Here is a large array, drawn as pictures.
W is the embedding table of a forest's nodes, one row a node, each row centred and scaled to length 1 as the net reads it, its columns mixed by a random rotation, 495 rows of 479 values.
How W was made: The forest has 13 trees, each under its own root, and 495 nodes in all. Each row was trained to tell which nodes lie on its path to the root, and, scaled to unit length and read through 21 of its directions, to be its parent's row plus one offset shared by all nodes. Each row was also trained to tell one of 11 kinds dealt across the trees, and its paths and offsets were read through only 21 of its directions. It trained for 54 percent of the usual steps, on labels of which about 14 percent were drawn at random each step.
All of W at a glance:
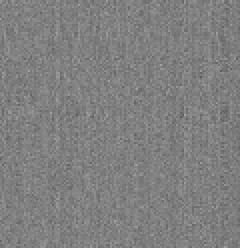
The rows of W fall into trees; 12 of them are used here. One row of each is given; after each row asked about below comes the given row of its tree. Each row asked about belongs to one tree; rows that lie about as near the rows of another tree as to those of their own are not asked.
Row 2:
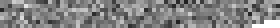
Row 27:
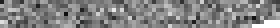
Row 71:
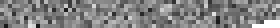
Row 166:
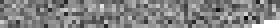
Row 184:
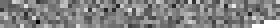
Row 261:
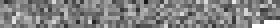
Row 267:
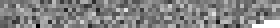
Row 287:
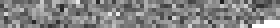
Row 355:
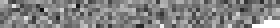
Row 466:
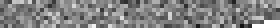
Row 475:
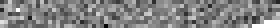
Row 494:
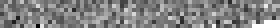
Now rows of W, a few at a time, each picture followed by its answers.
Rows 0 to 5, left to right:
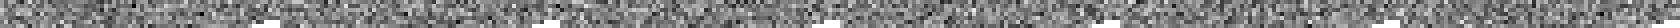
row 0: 267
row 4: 475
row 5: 27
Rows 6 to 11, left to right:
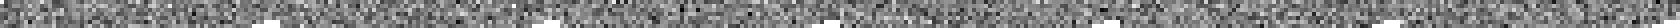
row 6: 166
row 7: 355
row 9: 267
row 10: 466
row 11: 494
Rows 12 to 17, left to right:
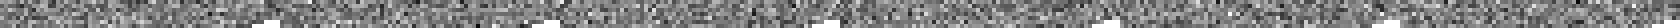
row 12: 287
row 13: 267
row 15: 466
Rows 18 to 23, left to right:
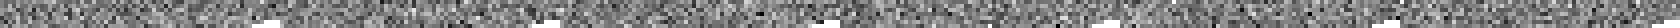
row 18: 27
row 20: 27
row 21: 494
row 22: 475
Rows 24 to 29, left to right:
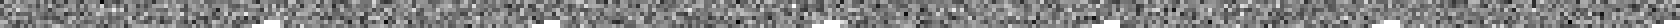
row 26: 355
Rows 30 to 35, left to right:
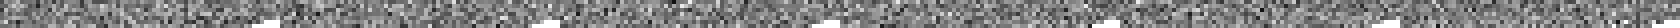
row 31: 494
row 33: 287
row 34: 166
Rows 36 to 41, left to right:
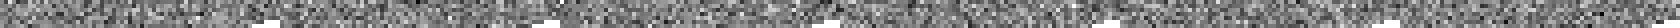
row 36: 475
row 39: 287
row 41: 466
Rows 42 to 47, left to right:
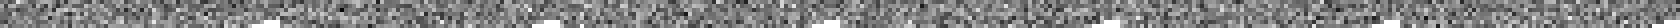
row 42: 166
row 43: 27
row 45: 466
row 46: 71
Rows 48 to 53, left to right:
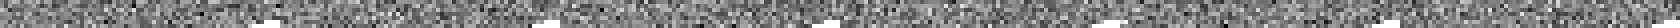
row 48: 166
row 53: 475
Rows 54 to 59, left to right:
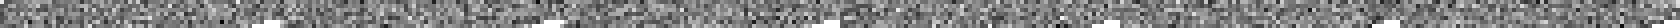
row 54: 494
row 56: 166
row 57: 261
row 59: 184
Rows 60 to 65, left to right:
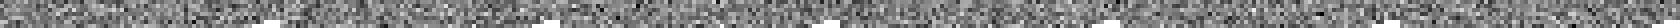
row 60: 166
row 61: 184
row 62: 355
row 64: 494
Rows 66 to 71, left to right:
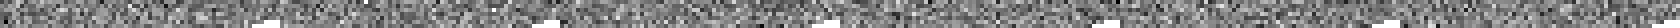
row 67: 27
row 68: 466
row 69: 287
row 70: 466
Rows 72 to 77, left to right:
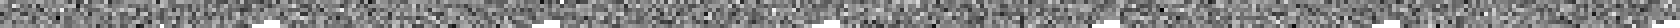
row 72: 355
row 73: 494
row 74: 27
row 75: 475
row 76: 494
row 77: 166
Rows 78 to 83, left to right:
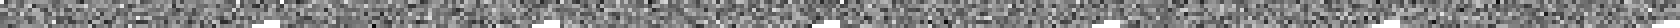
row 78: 71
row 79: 475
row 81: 71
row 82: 166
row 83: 27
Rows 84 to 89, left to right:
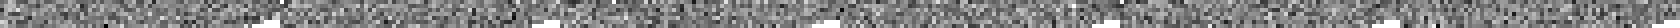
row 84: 475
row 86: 27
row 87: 287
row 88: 287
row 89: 71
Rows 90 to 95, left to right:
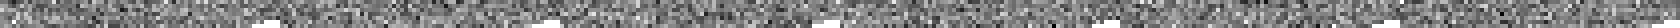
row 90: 27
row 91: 494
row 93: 287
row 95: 27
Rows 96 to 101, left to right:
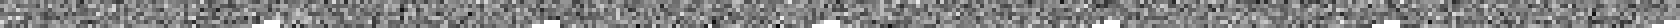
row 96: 71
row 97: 494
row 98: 287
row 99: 287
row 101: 166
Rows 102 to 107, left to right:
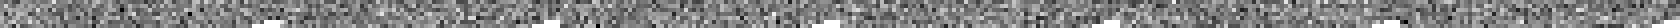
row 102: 475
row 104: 475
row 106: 27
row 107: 71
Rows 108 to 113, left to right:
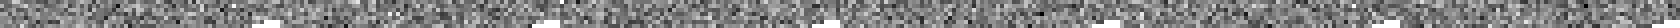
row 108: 466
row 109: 71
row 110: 287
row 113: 494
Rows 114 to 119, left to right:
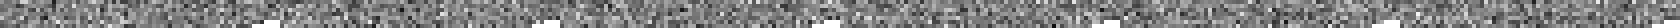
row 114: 71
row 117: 166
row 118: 475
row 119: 466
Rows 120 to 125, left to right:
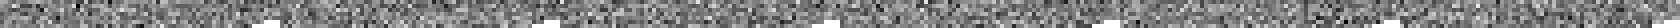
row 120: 355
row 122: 166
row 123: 466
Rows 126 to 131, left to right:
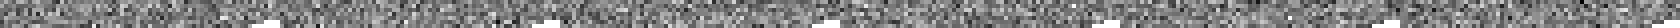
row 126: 2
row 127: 494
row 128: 287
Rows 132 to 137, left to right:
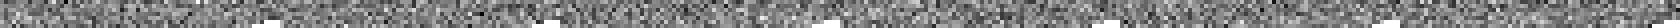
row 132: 494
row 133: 166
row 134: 27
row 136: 475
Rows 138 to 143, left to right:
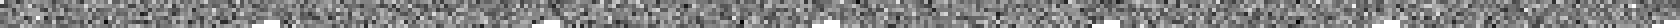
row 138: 71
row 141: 287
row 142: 355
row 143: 475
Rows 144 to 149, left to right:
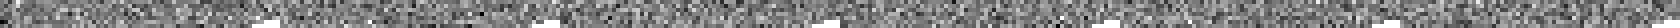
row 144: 466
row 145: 466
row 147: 261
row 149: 494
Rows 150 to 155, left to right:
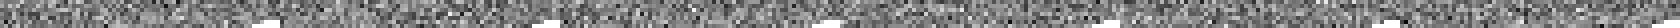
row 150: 494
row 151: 466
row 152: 494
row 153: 166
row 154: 166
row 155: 71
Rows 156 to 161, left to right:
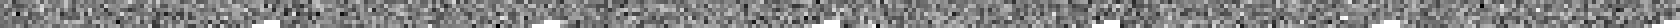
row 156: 475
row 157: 494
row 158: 166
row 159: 71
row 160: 267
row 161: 466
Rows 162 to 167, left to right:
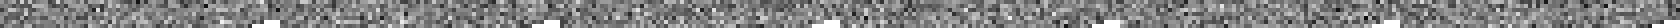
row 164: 466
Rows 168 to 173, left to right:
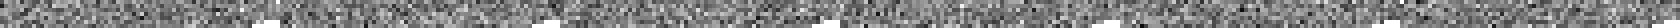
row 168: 184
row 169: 287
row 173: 475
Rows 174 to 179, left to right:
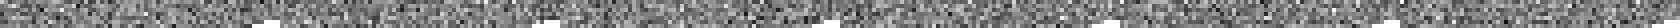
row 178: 27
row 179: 71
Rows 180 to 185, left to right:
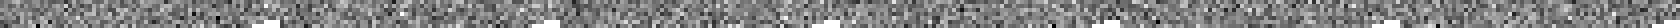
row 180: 466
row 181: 184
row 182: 27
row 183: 287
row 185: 71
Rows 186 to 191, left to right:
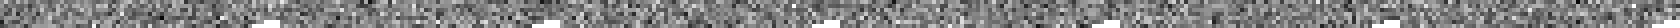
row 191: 355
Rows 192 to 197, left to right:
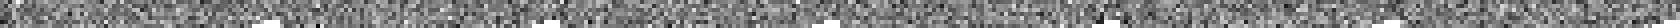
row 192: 466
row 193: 494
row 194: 494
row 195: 287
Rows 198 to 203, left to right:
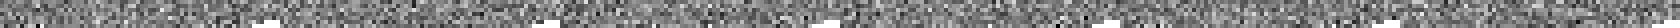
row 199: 466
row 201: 494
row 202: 494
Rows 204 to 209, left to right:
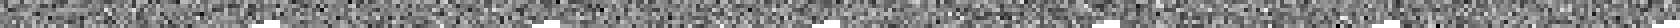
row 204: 166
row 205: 27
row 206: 27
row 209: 166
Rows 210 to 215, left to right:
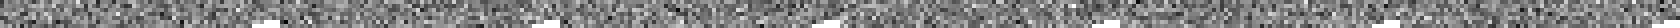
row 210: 494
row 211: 184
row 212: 71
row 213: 475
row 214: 287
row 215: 355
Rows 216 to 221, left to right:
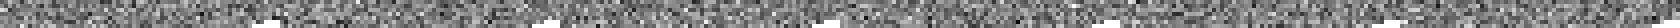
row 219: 27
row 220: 287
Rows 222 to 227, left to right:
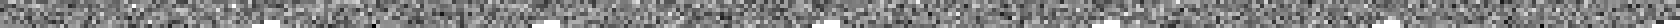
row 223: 475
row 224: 71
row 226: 287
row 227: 261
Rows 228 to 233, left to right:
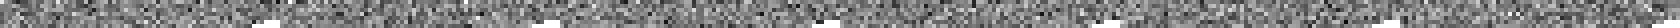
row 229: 475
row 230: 261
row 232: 71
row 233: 71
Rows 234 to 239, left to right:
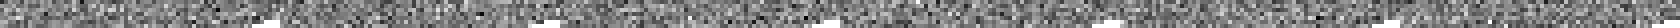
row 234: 71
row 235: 27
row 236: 166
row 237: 494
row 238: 287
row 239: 261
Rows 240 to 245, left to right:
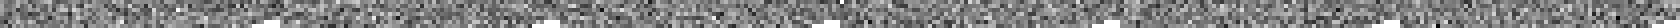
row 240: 71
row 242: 494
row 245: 466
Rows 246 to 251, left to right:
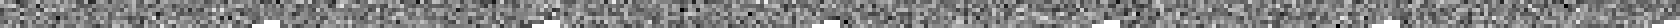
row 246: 475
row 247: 184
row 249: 71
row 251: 261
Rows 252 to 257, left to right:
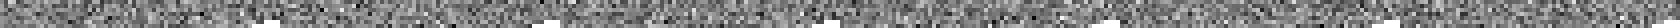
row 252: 494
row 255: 27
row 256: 466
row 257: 494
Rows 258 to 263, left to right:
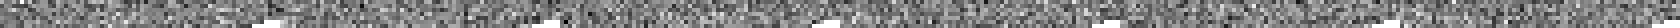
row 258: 287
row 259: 287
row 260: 287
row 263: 267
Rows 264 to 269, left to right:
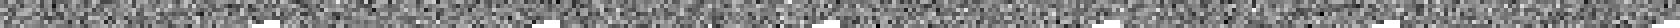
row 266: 287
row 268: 71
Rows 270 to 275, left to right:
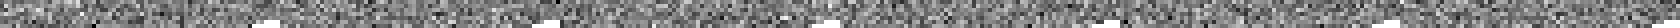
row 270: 475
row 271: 475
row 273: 71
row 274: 71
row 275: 475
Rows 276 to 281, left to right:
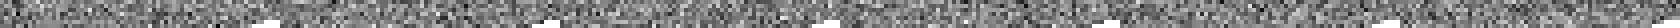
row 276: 475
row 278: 2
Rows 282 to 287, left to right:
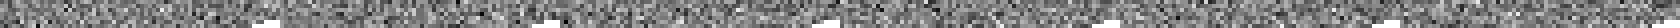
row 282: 466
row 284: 71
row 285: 267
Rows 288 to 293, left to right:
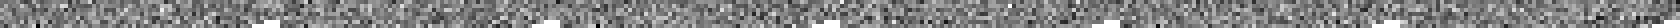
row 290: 166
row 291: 71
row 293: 287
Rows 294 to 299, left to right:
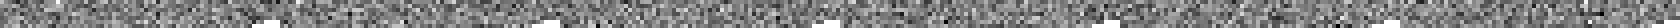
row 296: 466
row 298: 261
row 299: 475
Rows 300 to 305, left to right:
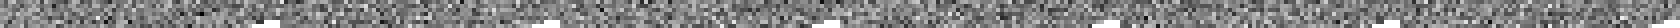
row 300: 71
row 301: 27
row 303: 71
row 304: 287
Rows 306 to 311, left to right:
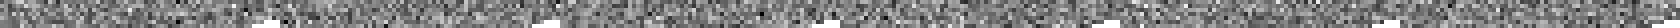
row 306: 355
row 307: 475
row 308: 494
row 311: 184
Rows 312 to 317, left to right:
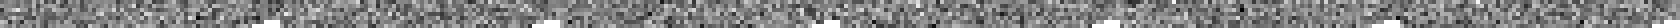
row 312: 287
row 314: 494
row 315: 475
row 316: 27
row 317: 494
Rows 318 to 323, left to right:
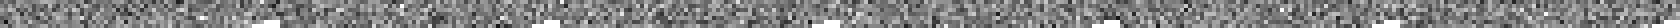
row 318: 27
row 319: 261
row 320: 466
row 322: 466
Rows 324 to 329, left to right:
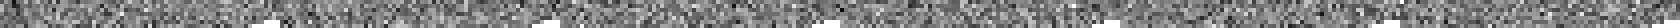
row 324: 27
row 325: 475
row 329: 287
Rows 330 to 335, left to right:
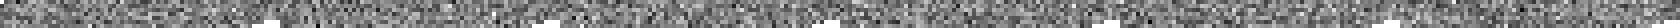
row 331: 27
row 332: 71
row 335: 27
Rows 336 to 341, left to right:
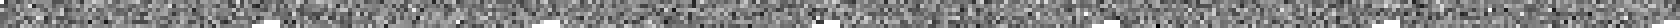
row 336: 71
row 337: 494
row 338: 466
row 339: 355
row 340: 466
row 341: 475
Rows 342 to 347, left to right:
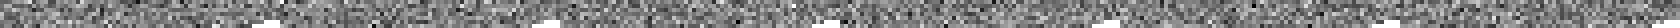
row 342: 267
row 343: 475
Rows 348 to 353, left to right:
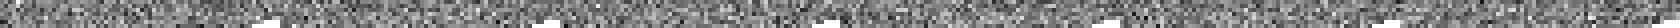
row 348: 466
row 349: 287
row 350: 261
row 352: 287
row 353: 71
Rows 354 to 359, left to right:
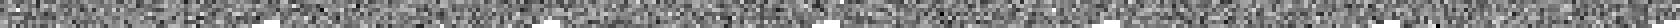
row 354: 287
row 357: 267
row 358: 71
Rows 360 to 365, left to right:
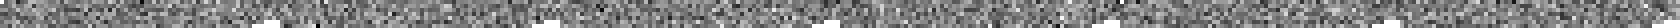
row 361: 71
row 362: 27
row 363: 287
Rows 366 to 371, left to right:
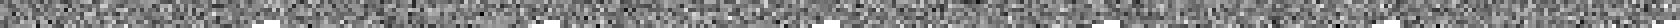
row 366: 466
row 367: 267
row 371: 494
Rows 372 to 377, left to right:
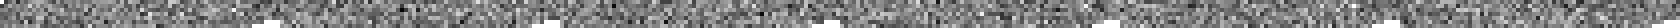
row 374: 71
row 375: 2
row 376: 287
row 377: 494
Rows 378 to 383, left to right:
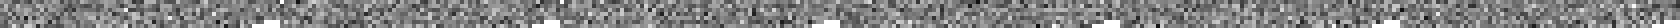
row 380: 466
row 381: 267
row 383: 287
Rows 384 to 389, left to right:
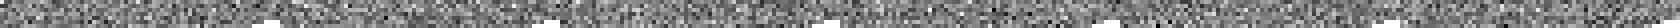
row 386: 466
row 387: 475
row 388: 466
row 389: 466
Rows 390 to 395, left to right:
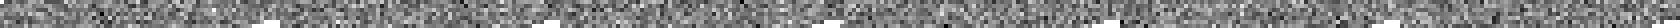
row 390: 267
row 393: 494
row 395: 2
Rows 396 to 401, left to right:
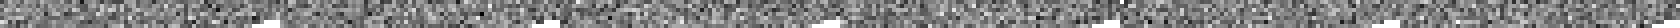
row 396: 71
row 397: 494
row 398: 166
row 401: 71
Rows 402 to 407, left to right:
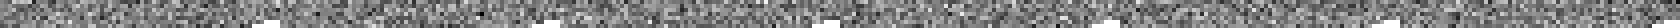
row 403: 494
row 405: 494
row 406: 166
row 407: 287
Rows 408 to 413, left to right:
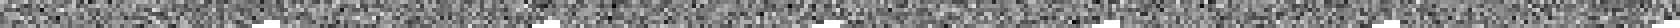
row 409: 287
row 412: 466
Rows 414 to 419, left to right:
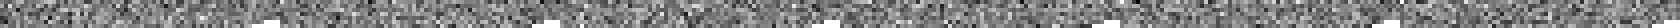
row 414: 494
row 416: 71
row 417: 267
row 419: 475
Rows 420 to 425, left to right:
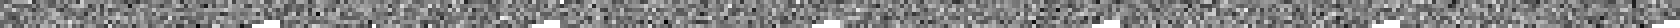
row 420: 267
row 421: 2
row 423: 71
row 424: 466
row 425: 2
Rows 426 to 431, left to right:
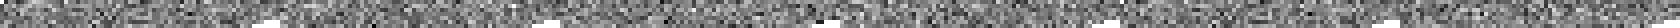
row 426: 475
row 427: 475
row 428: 261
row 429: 71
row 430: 475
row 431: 166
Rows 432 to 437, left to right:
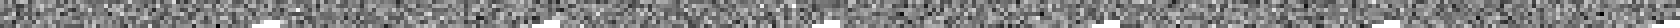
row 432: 494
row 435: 494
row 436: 2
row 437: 27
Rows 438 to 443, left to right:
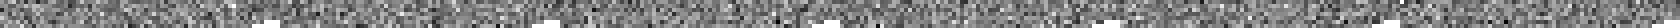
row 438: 287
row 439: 287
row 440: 27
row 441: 494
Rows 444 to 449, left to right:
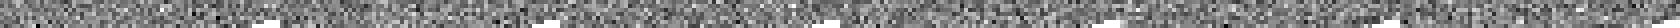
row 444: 466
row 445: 287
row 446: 475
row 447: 475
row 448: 475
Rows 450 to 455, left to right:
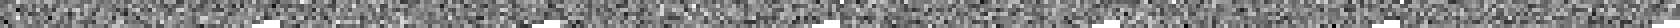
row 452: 494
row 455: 466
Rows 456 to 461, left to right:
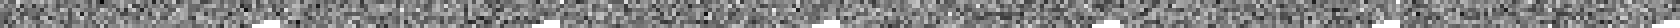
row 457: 466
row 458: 27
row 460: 184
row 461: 475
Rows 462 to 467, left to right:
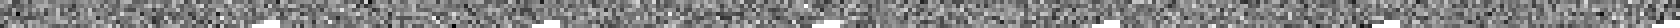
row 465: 261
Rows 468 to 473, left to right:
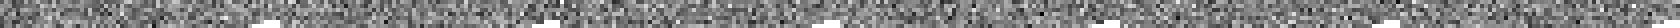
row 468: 267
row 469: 287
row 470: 166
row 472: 475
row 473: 466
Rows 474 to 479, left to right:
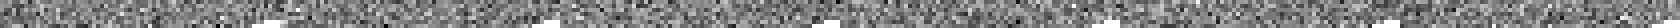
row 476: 71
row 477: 355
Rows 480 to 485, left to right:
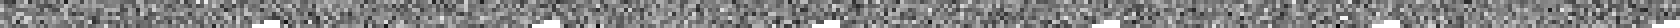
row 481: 475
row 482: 494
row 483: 71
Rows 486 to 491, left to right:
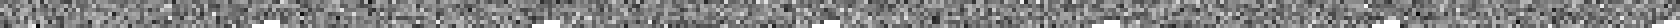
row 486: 71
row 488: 261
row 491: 287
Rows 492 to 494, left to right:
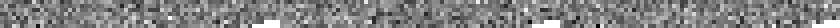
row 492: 287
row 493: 466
